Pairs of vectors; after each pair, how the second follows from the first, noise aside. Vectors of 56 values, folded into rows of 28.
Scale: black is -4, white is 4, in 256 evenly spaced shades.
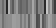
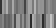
shuffled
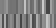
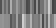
shuffled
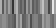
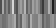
negated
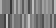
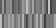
reversed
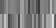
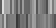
reversed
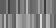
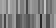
negated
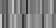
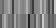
reversed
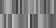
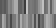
reversed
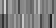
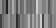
shuffled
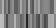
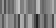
shuffled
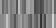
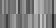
negated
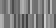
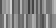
reversed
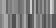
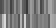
reversed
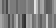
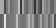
shuffled
